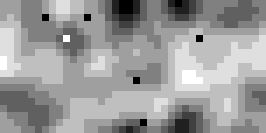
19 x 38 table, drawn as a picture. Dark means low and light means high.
Ninth with the lowest average: top middle. Lone odd cells: 6, 1 higher and 5 lower than their neighbours. Ninth with the highest average: middle right.
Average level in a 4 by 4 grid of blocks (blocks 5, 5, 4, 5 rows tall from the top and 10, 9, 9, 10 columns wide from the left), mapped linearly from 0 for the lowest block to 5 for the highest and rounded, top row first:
3 0 0 1
4 3 4 5
3 3 4 4
1 3 1 3
